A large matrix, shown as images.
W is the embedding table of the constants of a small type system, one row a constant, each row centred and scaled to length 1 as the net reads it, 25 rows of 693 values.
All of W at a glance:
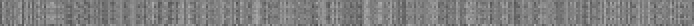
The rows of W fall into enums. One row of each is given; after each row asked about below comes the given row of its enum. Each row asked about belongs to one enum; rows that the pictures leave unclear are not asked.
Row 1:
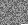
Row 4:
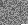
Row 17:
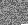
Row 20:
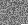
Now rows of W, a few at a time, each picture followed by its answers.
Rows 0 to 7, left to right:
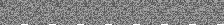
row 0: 4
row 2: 4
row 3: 4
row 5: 17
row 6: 17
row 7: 17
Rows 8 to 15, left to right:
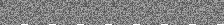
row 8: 4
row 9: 1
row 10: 20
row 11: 4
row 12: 4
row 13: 1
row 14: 20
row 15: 17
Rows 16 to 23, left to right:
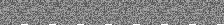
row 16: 17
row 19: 4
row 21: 17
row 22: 17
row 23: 20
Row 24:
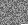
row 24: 1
